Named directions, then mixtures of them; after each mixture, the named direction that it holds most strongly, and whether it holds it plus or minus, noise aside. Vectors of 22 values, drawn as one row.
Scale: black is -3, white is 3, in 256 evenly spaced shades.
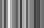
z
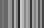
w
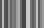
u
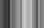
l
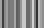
u, minus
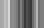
l, minus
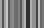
u, minus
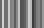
u, plus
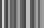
u, plus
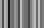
z, minus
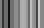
l, plus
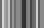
l, minus
